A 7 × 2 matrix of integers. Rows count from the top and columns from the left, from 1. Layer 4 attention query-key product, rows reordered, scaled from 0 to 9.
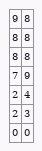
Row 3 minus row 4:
1 -1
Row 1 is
9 8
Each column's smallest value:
0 0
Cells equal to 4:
1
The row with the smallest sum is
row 7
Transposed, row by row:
9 8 8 7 2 2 0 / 8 8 8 9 4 3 0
